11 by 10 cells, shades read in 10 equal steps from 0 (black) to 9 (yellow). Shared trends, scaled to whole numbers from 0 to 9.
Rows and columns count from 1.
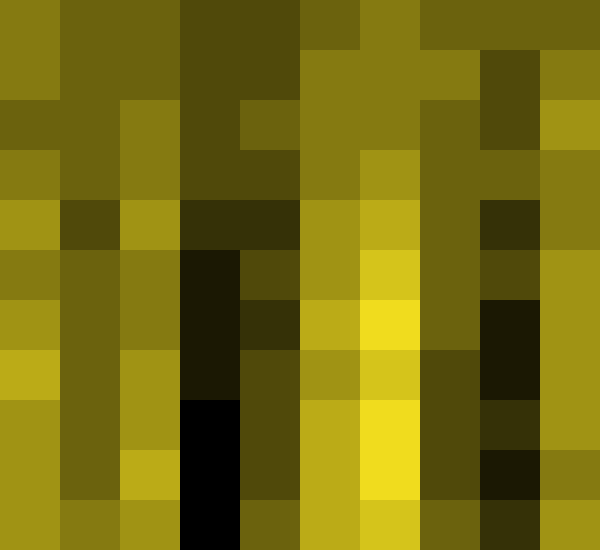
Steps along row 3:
same up down up up same down down up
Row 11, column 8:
4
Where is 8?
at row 6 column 7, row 8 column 7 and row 11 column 7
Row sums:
40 42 43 44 43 45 45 45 46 45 48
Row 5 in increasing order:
2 2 2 3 4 5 6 6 6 7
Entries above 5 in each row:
0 0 1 1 4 3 4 5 5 4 5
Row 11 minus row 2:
1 1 2 -3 1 2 3 -1 -1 1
